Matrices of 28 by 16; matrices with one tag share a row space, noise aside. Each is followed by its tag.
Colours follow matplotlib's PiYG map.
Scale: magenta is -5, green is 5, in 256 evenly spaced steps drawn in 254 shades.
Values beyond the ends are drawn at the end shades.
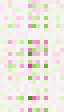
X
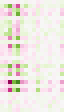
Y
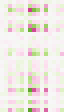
X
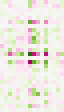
X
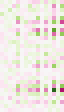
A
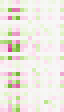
Y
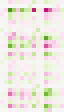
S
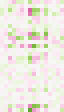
X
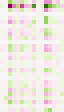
S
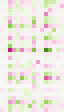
S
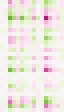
S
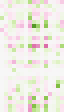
X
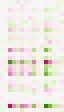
S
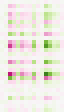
S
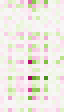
X
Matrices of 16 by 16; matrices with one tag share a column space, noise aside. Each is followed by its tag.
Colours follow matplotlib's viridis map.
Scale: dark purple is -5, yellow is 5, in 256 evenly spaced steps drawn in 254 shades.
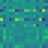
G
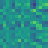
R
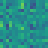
R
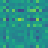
G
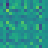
R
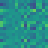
R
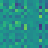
R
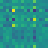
G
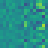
R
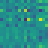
G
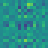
R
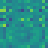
G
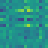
G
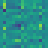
R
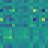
G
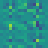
R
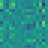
R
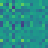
R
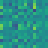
R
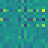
G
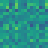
R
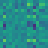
R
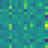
R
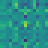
R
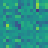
R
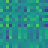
G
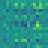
R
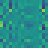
R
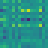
G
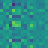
R
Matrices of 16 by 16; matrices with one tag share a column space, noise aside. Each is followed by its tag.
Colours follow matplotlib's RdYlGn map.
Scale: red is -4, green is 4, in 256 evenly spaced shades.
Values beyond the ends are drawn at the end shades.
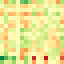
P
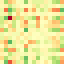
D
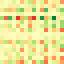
D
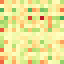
D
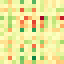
D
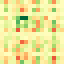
D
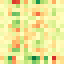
P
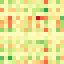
D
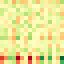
P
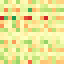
D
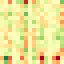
P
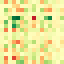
D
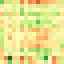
P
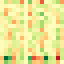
P
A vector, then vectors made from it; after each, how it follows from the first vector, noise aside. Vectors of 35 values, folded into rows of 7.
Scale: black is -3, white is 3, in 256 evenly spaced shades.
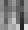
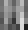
negated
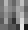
negated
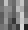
negated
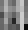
negated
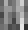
negated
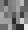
sign-scrambled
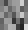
sign-scrambled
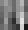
negated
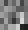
sign-scrambled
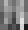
negated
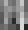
negated
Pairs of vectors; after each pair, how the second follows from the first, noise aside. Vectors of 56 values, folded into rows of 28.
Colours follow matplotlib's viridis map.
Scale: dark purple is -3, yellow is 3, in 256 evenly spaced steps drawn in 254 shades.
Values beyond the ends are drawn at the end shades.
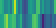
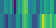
negated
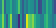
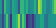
negated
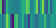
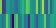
copied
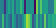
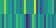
negated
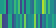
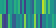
copied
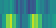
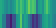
negated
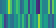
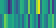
negated
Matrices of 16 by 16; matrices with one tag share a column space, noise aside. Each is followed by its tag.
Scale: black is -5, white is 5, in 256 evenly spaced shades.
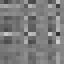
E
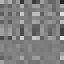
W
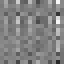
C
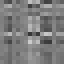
E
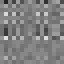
W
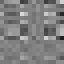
W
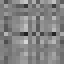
E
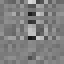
W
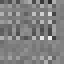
W
